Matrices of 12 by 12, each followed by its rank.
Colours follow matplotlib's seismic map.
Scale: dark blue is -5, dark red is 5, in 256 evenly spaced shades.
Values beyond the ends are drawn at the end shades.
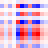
one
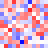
full rank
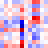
two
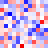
full rank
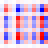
one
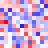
full rank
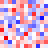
full rank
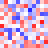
full rank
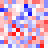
full rank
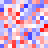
full rank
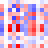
two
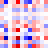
two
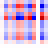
one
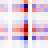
one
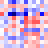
two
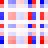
one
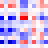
two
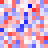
full rank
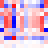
two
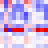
two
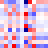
two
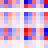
one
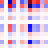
one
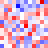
full rank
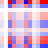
one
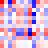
two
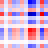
one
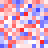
full rank
